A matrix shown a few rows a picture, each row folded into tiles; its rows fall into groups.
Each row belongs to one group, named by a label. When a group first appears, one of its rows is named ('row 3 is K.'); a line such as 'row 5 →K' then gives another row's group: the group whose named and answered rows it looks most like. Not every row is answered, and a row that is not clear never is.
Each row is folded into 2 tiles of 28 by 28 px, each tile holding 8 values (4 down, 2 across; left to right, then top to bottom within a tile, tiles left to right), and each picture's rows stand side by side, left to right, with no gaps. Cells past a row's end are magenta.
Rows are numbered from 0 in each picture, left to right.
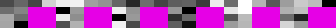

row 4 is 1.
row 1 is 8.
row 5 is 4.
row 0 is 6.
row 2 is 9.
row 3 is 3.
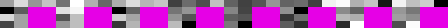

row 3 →6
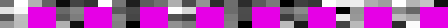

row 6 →8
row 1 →6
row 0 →1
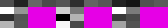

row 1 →9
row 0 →9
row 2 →9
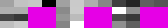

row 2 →9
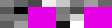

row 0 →3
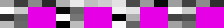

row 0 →9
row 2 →9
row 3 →9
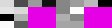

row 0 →9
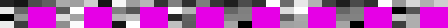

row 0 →9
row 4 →6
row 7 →8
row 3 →9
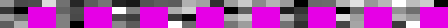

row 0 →3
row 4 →8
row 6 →8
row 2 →9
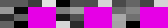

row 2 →6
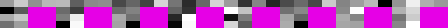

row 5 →6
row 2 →6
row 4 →9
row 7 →1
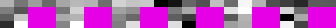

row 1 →1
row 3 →6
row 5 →9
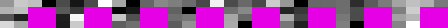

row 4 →6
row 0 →4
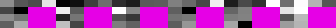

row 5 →1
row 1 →9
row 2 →9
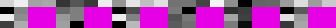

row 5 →8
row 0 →8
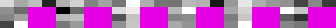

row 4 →1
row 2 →1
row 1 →8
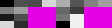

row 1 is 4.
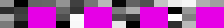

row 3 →8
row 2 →6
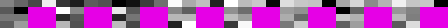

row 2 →9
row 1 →9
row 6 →8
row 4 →4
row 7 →4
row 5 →4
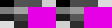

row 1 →6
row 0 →6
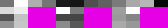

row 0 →1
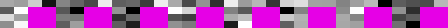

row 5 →8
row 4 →4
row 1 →3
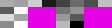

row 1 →6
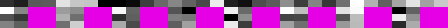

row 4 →9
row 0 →9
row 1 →4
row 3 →3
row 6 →1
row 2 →9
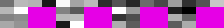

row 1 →4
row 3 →3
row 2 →9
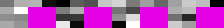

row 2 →4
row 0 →1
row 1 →6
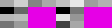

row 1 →8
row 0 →8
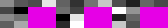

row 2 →9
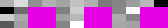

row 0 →8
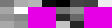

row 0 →1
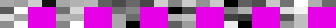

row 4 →6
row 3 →8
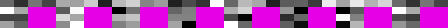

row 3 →6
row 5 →3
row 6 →8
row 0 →9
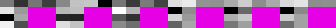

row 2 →9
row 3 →8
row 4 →8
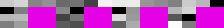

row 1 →3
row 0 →8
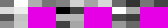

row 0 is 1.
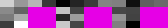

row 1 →9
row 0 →4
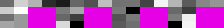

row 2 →3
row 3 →4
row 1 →6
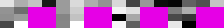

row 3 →6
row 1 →1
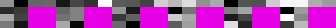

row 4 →6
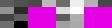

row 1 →1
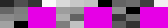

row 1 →4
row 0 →6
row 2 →3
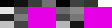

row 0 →9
